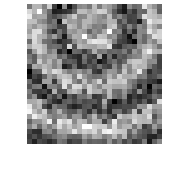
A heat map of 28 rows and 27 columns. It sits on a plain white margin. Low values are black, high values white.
Rings: centred on the top middle. Seam: none. Slope: none.
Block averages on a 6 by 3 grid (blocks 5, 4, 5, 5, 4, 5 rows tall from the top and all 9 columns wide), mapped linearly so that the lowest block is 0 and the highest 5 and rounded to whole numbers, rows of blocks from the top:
342 | 352 | 303 | 141 | 303 | 252
